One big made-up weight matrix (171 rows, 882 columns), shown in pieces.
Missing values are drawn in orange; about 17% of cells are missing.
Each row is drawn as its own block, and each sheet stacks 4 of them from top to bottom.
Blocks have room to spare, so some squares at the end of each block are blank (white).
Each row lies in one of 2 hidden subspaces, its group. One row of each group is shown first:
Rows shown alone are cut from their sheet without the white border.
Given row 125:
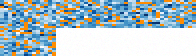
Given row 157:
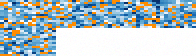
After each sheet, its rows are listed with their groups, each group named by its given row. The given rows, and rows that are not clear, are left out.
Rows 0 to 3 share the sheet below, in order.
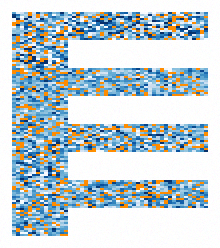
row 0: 125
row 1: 157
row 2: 125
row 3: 157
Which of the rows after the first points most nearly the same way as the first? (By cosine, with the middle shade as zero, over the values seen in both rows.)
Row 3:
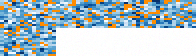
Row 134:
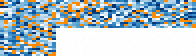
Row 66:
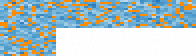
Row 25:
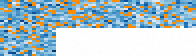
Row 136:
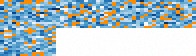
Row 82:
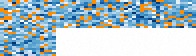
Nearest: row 82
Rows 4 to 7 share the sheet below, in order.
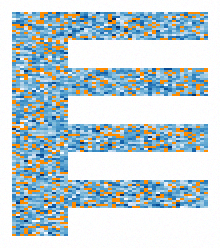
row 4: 125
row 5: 157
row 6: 125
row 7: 157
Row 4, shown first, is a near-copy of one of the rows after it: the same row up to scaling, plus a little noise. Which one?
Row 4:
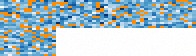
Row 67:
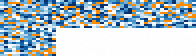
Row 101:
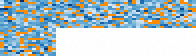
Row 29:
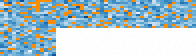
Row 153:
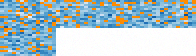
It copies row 67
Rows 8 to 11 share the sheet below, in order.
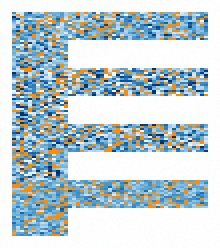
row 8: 125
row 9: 125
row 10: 125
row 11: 125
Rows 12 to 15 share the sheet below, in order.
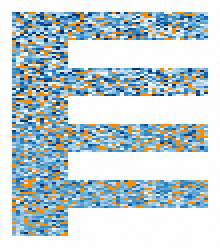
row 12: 157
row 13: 157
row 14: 125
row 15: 157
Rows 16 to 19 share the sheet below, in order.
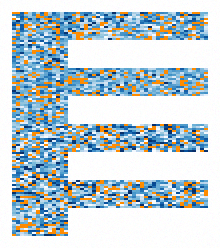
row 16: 125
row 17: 125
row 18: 157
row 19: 125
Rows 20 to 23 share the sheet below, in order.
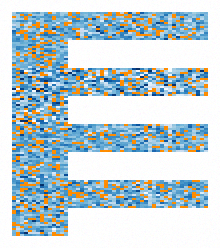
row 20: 125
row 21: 157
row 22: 157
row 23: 157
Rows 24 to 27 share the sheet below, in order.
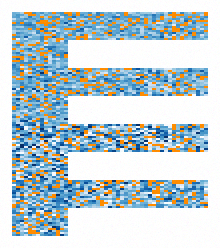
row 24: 125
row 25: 157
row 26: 157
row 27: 125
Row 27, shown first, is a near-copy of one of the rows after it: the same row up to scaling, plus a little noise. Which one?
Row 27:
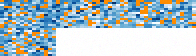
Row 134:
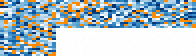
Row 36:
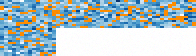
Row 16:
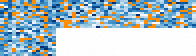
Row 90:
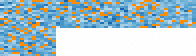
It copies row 16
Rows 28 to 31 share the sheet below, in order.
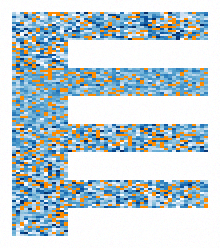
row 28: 157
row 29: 125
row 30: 125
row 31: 157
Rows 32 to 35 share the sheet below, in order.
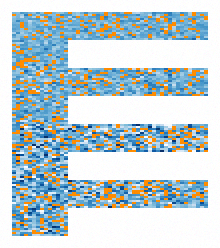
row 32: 157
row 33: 157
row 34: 157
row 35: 125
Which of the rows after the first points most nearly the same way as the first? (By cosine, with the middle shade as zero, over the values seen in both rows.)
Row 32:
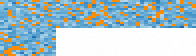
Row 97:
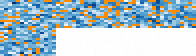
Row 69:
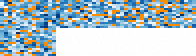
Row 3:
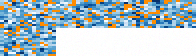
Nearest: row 97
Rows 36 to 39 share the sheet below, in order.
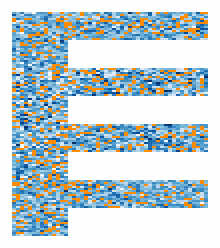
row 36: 125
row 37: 125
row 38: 157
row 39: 125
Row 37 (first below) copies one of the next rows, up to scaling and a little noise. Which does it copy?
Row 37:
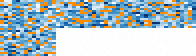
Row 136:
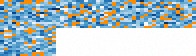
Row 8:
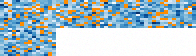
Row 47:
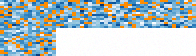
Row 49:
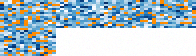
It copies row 8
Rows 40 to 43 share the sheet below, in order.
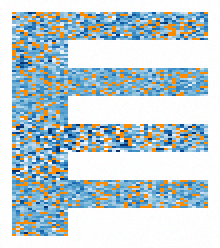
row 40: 125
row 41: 125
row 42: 125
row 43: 157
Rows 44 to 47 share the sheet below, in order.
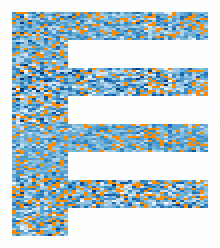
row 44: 157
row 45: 157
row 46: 157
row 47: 125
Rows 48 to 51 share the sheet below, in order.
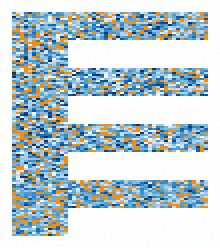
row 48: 125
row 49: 125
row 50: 157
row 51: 125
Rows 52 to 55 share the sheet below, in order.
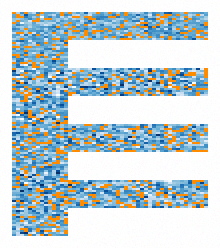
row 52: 157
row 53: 125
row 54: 125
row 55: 157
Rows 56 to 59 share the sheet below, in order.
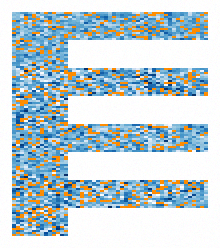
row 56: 157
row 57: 157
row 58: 157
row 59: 125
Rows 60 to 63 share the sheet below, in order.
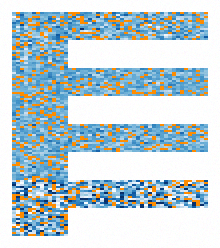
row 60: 125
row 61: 125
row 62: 125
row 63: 125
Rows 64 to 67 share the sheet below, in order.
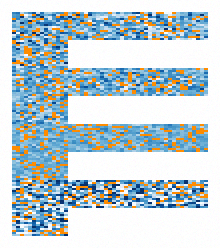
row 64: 157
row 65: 125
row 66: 157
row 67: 125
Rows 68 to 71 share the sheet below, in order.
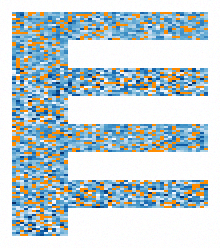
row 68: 125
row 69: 125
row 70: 125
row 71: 125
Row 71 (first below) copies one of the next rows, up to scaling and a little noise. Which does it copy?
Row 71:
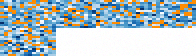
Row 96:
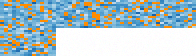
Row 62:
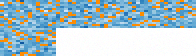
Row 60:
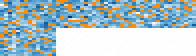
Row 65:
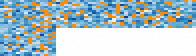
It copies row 96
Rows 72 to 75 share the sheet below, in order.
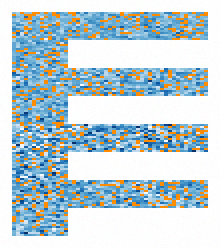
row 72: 157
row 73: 125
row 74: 157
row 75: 157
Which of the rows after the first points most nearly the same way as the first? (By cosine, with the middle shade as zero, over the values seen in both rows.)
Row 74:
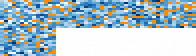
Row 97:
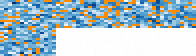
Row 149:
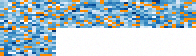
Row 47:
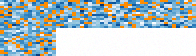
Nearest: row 149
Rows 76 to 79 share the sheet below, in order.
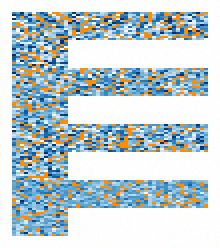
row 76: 125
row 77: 125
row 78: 125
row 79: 157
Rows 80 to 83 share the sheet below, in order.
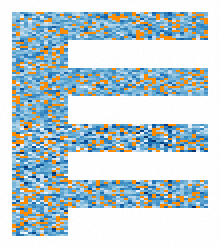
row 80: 157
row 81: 125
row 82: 157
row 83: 157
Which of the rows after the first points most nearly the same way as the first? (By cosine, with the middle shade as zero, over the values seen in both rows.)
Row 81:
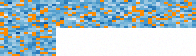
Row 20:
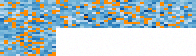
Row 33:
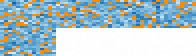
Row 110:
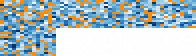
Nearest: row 20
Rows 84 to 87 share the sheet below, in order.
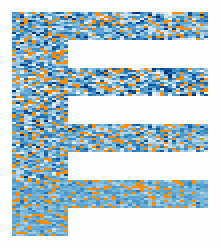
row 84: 157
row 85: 157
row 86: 157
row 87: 157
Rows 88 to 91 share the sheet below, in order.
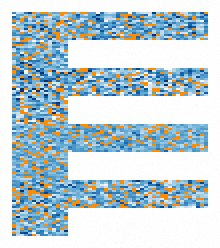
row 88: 125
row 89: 157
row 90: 125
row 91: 157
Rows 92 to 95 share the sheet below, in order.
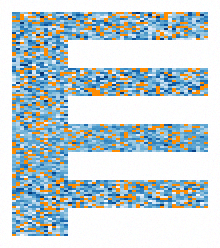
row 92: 157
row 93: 125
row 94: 157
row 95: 125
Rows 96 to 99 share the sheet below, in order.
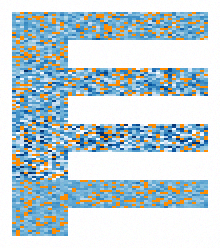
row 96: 125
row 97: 157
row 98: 125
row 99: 125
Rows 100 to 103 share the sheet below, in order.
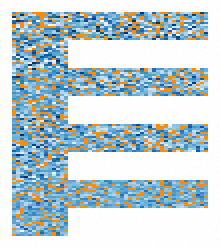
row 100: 125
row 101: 125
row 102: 157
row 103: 125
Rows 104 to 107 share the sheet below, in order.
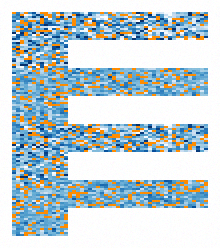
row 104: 157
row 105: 125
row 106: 157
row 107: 157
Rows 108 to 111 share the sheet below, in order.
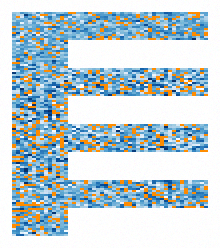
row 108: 157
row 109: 125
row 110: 125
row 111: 157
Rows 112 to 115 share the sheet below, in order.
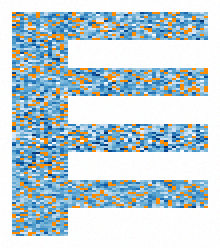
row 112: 125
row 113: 125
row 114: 125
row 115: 157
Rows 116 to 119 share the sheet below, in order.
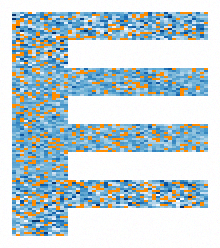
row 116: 125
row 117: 157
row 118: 157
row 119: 157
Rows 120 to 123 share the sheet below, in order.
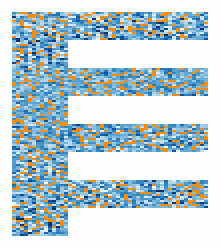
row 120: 125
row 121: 157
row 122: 125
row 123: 125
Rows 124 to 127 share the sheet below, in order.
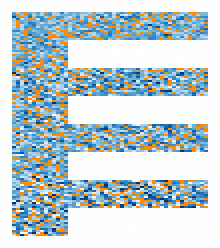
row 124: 125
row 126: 157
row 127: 157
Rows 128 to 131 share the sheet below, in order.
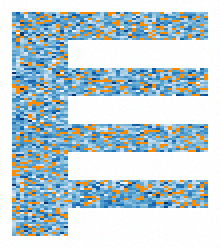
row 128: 157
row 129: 125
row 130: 157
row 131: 125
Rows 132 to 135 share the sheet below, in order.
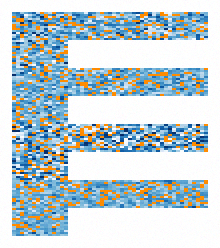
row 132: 157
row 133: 125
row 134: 125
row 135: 157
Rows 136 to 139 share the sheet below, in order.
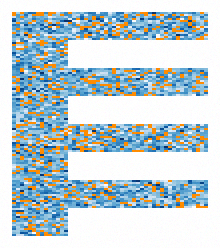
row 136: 125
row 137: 157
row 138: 125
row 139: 157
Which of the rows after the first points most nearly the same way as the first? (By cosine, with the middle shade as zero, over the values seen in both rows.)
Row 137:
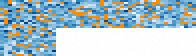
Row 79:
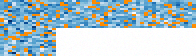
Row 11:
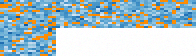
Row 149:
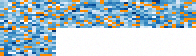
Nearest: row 79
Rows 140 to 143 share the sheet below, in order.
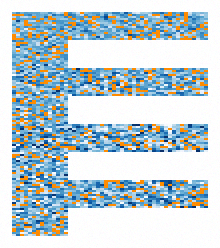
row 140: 157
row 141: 125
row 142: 157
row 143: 157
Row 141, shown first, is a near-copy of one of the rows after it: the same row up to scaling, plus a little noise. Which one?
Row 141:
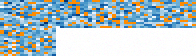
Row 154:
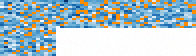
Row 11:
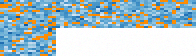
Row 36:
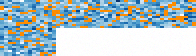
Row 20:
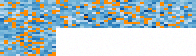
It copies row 154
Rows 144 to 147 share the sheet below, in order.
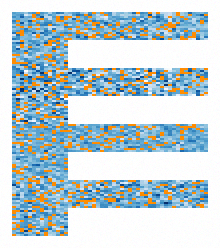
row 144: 157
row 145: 157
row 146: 157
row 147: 125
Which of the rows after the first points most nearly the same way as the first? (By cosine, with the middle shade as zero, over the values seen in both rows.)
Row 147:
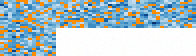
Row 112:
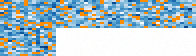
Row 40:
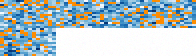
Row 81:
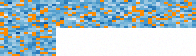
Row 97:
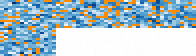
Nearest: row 40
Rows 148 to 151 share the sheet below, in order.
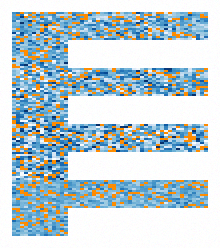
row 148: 157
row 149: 157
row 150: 125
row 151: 125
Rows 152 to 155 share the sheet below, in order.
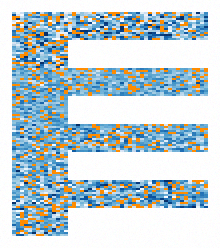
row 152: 125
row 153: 125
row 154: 125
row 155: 157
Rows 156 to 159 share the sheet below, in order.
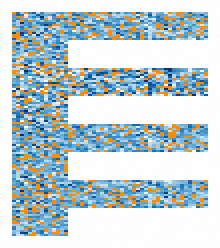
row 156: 157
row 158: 157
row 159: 157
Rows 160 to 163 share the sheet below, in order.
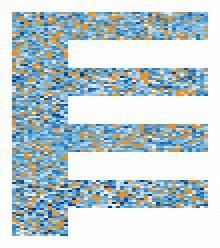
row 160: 157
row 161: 125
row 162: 125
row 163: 125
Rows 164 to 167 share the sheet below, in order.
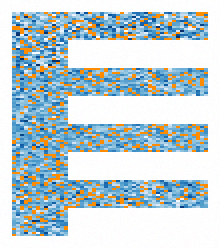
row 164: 157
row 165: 157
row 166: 157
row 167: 157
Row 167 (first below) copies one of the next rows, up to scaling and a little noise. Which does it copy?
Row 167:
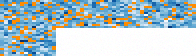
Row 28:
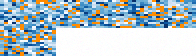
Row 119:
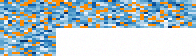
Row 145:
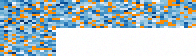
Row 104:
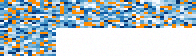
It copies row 119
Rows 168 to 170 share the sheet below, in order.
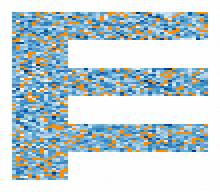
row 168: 157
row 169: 157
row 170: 157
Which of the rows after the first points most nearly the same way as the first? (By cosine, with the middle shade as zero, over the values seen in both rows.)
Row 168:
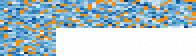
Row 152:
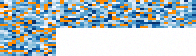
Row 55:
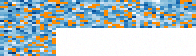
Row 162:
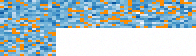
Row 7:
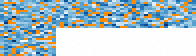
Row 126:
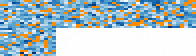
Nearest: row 55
